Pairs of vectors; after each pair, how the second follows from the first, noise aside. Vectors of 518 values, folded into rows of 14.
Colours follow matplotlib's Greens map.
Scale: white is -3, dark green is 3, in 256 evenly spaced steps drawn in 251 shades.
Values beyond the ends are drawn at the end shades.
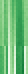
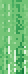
partly zeroed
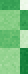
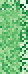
sign-scrambled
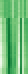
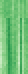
shrunk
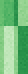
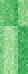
shrunk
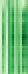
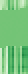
partly zeroed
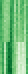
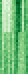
reversed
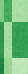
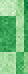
reversed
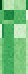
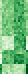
reversed
